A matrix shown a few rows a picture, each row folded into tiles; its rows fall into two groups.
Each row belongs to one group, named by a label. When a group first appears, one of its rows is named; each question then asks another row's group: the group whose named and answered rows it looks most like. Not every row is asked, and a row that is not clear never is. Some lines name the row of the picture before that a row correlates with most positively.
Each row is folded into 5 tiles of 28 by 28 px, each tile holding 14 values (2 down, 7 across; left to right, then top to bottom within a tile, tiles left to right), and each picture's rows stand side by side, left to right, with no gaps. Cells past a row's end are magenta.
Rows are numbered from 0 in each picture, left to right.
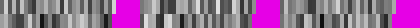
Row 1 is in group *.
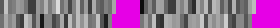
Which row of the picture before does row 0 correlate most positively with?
2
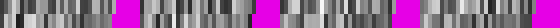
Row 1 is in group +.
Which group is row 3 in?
*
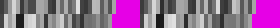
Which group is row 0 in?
*
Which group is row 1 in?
*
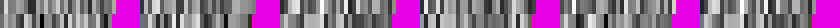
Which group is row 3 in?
+
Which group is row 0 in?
*
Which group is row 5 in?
*
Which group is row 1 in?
+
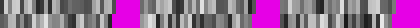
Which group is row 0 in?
+
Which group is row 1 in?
+
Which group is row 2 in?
+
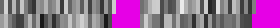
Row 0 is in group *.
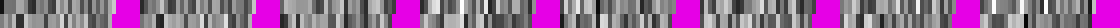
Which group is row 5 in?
+
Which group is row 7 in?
*
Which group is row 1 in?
*
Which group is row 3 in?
*
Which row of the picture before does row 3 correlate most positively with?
1
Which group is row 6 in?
*
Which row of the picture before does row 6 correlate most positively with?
1
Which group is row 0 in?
*
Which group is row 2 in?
+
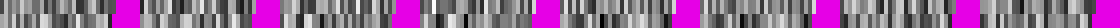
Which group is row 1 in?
+
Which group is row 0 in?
+
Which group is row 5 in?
*
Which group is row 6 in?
+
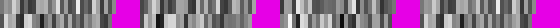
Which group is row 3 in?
*
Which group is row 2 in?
+
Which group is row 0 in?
*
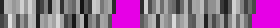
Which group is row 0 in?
+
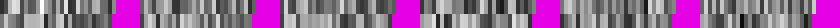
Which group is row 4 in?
+
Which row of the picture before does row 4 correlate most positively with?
1
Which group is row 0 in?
*
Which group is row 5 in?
*
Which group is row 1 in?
+
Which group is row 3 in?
+
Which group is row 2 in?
+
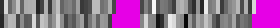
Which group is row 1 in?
*
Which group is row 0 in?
+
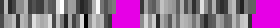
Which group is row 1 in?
+
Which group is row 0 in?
+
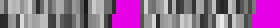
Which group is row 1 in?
+
